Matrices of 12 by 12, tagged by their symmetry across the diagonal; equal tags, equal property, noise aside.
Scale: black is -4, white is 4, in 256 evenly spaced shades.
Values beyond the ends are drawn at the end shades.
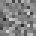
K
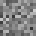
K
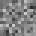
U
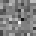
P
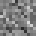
P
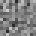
K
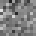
P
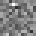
K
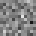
K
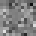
P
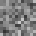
U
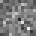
U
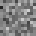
K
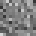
P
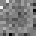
U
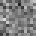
P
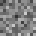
U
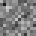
U
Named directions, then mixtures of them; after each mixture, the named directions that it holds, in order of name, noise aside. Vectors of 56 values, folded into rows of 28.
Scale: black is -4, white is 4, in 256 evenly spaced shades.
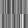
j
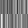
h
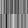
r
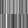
r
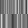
h, r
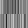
j, r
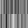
r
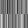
h, j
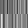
h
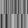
h, r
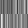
h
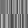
h, j, r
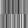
j, r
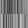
h, j, r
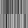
h, j, r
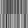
h, j, r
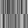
h, j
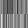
h, j, r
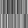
h, j, r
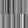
j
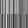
h, r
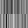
h, r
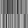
h, j, r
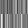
h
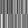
h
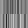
h, j, r
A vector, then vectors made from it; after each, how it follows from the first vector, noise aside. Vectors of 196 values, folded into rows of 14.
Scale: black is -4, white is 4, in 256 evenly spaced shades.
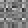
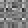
copied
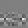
partly zeroed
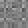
shrunk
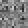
sign-scrambled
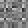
copied
